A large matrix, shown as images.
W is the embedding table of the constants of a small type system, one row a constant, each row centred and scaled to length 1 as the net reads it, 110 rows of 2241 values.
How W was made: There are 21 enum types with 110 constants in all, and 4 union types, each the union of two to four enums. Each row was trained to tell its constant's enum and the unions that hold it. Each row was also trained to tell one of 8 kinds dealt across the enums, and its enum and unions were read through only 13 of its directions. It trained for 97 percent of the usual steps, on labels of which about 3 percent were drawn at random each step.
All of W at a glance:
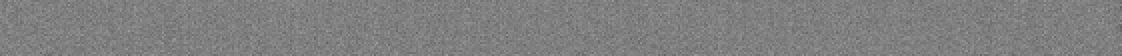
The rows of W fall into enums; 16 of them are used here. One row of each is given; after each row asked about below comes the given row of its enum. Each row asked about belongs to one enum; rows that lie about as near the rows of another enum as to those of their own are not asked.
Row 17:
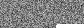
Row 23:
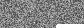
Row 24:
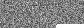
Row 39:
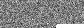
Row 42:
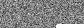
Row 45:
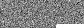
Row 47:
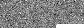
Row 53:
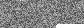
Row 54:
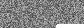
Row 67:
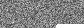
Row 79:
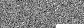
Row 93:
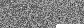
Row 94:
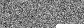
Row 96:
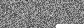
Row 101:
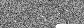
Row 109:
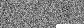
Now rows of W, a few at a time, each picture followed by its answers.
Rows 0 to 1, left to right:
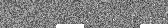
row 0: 23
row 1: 96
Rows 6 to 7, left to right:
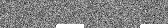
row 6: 54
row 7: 109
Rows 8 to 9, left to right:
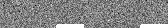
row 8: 42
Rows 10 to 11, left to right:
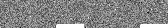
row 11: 23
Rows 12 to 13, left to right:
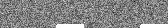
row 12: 79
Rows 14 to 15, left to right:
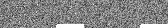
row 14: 24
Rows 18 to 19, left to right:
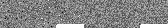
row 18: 67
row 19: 53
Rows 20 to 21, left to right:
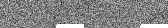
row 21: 93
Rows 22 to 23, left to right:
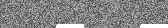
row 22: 54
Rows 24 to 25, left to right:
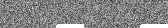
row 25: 101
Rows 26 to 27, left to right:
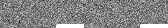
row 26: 93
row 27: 39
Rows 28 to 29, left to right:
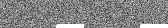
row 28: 45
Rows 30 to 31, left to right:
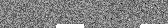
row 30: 53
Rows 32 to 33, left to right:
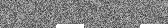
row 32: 23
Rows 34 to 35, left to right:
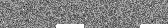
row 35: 79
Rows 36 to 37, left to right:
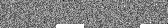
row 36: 96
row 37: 17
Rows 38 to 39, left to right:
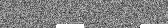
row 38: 53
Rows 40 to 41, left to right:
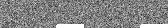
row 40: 96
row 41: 45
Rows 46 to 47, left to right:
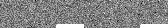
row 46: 23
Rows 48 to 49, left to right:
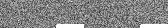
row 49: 54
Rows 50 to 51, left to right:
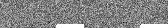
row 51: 93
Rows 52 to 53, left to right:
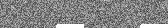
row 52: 53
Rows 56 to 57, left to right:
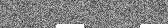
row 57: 17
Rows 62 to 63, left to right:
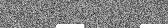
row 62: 101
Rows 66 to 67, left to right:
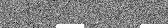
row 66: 96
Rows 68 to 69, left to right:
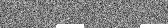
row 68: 24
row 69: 24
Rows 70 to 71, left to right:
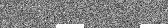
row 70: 45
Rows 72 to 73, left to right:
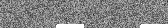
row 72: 54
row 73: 79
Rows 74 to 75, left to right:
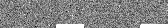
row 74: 23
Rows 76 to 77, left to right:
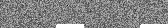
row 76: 93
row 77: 54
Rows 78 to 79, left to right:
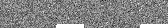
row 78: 79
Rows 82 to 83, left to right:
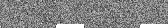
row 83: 93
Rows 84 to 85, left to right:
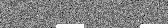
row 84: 45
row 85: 96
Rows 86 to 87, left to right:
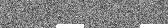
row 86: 53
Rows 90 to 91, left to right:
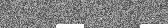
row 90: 96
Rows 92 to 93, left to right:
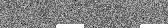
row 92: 23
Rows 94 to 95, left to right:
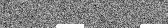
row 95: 54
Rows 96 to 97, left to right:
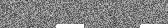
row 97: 79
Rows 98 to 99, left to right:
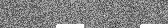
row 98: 93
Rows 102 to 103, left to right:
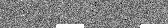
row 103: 45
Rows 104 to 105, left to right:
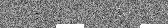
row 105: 53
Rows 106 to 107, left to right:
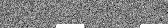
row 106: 79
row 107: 42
